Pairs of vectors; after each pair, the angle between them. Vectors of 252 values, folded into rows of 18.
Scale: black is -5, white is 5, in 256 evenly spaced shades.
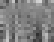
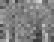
nearly parallel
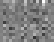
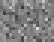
partly aligned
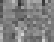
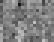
nearly parallel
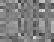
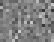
partly opposed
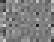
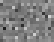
orthogonal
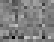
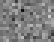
partly opposed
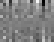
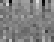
nearly parallel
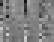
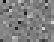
orthogonal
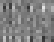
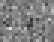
partly aligned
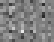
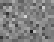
partly aligned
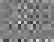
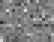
orthogonal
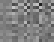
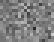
partly aligned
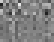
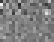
nearly opposite
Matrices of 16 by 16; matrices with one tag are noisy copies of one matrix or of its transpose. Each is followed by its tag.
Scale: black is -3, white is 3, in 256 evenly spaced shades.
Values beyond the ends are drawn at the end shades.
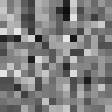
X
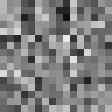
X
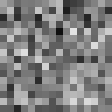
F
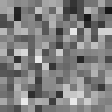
F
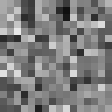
X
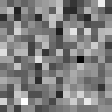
F
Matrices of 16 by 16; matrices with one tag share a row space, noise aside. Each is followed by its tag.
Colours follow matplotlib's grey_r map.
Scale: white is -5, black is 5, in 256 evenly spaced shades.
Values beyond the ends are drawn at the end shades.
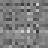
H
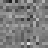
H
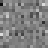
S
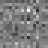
H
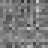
H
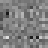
S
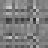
H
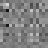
S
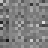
S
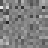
S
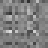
H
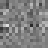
S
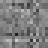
H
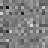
S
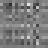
H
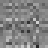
H
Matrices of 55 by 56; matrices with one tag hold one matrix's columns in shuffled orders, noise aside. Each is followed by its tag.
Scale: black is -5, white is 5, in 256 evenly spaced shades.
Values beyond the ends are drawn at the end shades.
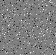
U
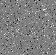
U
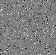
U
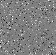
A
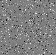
U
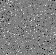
U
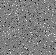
U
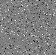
U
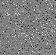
U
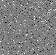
A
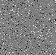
U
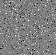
U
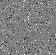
A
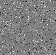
A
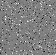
A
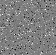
U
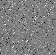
A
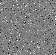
A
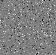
U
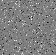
A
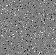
U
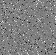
A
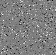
U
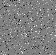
U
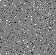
A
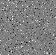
A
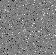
U
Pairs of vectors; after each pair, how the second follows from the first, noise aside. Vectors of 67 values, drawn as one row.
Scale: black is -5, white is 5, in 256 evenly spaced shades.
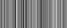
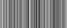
wrapped around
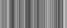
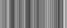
copied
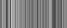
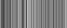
wrapped around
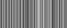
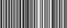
scaled up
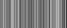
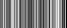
scaled up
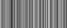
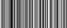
scaled up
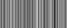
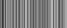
wrapped around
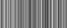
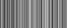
negated
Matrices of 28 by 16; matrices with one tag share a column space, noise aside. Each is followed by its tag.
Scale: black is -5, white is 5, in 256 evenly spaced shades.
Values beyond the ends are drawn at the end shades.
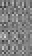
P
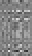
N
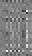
N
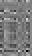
N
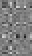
P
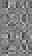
P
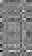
N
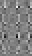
P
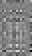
N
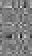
P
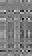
N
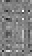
N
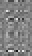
N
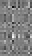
P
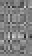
P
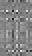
N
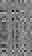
N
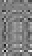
N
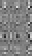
P
